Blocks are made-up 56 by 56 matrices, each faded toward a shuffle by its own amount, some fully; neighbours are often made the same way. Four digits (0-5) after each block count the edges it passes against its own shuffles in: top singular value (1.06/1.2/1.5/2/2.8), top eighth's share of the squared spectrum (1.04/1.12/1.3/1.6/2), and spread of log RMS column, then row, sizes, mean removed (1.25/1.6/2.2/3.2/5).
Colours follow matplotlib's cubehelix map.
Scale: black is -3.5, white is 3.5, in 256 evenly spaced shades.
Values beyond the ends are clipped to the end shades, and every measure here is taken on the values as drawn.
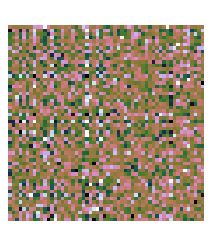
4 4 2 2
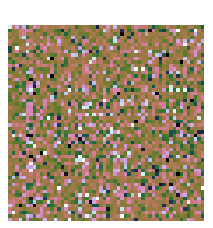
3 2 0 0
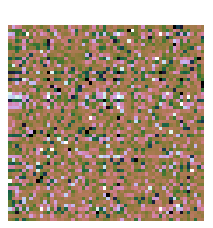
4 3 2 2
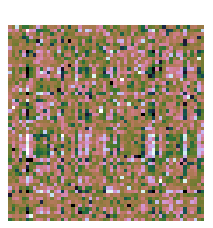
4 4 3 2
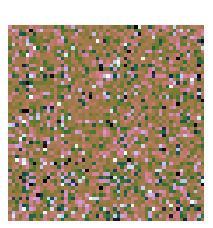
3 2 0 0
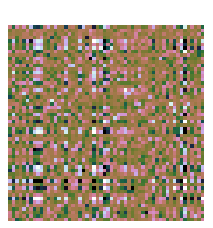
5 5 3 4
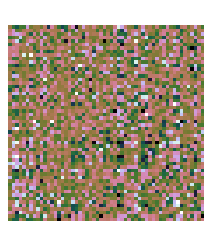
4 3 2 2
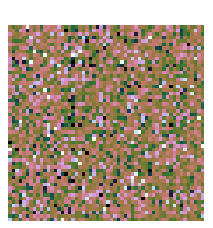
2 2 0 0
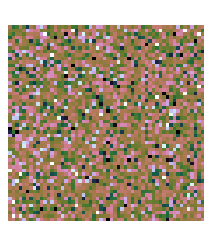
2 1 0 0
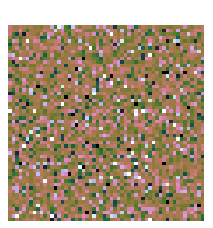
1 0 0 0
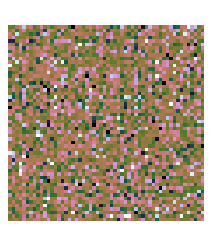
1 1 0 0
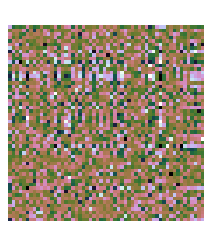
4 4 2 2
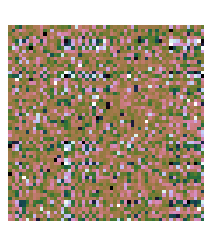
4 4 2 2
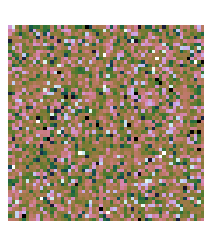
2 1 0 0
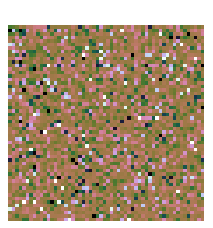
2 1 0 0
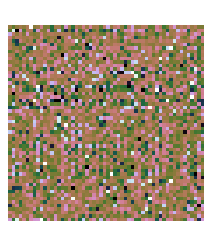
3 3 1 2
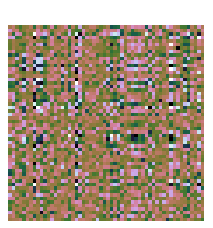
4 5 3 3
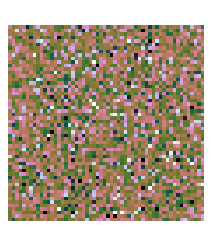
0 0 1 0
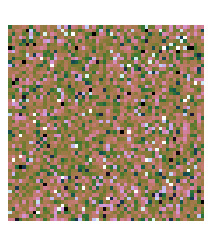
0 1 0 0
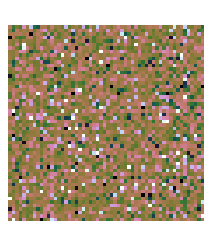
0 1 0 0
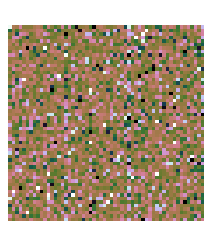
2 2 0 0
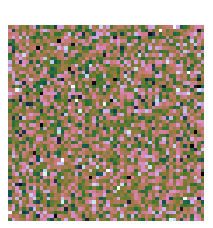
0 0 0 0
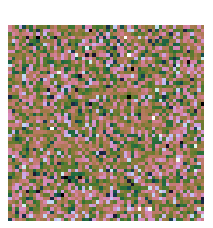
1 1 0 0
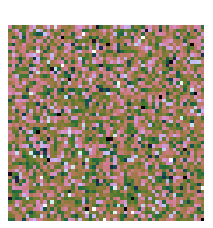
0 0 0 0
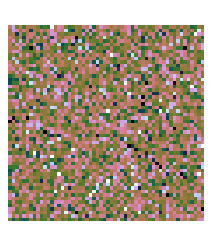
0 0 0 0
